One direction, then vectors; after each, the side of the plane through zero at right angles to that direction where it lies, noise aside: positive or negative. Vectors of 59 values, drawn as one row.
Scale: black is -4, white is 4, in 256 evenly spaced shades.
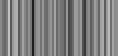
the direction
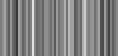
negative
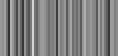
negative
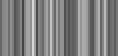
negative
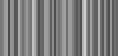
negative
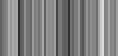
positive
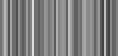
negative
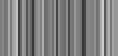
positive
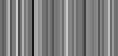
positive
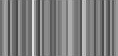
negative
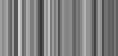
negative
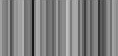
positive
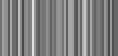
negative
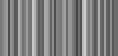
negative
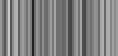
positive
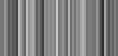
negative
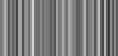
negative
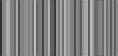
negative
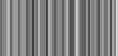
positive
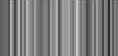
negative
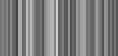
negative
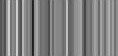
positive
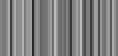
positive
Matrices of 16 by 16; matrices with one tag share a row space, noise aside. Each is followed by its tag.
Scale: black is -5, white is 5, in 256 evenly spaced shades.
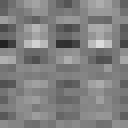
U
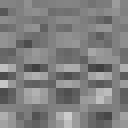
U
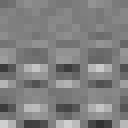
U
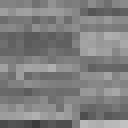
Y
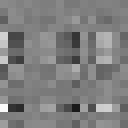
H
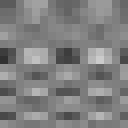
U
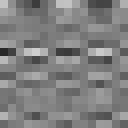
U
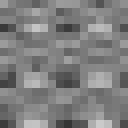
U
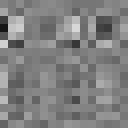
H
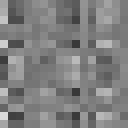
H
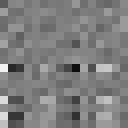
H
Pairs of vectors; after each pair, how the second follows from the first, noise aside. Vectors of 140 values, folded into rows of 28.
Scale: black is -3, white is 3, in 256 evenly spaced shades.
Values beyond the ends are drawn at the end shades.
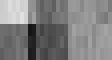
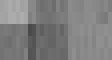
shrunk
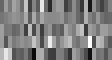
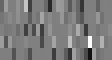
partly zeroed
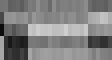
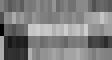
copied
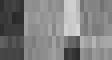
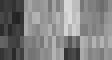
copied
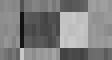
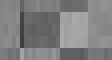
shrunk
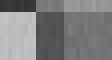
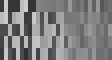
sign-scrambled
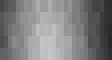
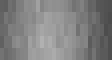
shrunk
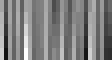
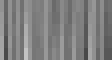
shrunk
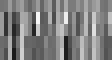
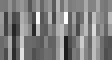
copied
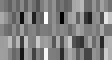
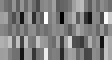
copied
